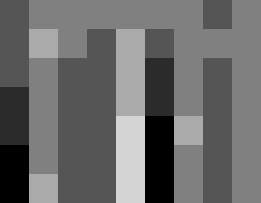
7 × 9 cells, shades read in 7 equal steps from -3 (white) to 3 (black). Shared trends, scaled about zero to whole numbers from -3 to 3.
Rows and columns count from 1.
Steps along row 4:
down up same down up down up down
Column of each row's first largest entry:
1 1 6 1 6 1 1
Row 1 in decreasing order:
1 1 0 0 0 0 0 0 0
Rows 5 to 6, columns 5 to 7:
-2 3 -1 / -2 3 0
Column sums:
13 -2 5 6 -9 14 -1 6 0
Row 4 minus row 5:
0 0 0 0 1 -1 1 0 0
